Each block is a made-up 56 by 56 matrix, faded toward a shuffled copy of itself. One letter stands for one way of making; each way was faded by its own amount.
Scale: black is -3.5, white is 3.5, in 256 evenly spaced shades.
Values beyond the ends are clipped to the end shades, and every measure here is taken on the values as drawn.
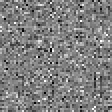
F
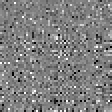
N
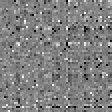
N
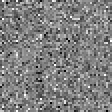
F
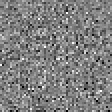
F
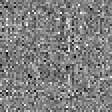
F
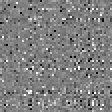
N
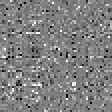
N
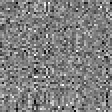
F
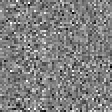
F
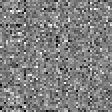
F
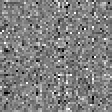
F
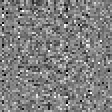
F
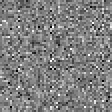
F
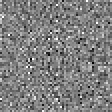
F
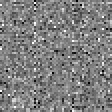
F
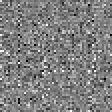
F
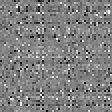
N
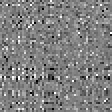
N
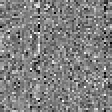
F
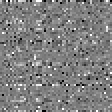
N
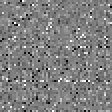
N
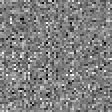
F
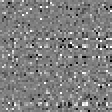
N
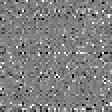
N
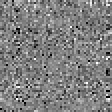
F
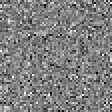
F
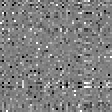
N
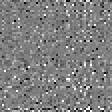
N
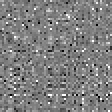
N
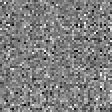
F
